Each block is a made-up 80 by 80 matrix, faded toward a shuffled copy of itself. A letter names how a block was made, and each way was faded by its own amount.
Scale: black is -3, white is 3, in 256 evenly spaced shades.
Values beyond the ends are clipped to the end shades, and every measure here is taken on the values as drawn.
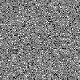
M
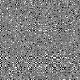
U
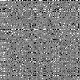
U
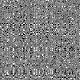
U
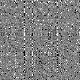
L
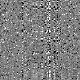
L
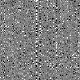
L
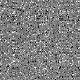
M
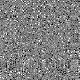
M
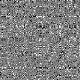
U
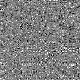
M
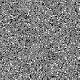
M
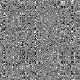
L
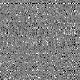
U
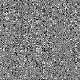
M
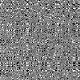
U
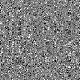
M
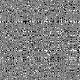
U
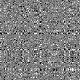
U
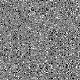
M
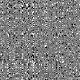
L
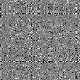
U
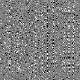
L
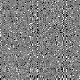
L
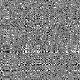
U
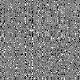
L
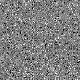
M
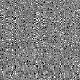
L
